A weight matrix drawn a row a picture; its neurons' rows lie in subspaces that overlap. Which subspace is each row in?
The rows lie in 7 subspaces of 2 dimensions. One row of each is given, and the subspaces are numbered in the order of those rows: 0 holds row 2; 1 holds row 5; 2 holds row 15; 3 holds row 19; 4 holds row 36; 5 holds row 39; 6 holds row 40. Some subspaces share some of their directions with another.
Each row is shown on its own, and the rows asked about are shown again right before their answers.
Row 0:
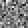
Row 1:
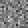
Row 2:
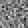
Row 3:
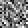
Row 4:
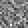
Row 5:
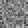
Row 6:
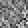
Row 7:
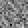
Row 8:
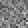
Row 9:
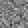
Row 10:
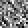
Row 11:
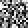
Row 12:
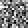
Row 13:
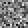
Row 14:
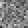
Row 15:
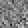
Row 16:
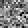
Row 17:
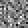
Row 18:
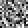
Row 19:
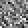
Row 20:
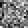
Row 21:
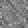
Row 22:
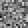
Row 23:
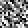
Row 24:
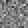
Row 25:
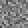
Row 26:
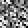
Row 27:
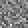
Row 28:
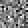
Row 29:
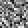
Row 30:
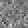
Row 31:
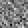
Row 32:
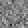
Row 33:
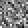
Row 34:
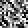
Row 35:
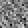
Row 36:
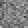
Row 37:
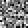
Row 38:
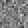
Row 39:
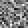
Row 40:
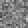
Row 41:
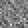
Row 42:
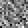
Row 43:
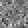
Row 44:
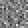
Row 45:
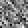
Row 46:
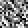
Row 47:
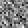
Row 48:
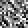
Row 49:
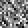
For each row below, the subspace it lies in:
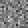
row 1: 0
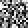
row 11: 2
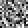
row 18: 1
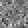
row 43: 4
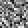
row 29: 5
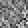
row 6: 2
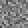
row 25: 3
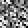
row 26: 1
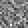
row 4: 5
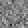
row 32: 4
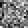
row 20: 4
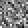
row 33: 1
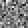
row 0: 3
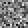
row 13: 6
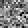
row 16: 5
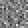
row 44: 0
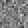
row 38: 3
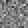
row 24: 3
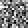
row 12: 2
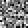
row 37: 1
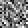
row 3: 0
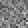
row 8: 2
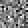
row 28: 0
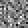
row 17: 0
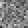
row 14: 4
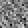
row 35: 0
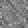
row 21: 6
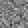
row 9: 5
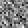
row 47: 2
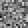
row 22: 6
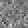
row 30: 4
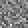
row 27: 3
